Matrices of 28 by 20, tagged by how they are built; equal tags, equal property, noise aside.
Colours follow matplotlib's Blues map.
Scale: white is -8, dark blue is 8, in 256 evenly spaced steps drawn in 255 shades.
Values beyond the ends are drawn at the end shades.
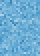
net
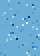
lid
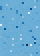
lid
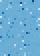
lid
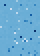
lid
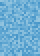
net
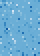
lid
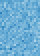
net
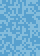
net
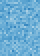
net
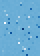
lid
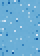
lid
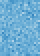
net
